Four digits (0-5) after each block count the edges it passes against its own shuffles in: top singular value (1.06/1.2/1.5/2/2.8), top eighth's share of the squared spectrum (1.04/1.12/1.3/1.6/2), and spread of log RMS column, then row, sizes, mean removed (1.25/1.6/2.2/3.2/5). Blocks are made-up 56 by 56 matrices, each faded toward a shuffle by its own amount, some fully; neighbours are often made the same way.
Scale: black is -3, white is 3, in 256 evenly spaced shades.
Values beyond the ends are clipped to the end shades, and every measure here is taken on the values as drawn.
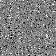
1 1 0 1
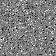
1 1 0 0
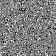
1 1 0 0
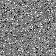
0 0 0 0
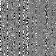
2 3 4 0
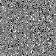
1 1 2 0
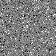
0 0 0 0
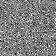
0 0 0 0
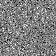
1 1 0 0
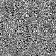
3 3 1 1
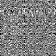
4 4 2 2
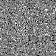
2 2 1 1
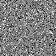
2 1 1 0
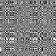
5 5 4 4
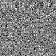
3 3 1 1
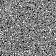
0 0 0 0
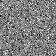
0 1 0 0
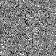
3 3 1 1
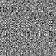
4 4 2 2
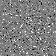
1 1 0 1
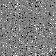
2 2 1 1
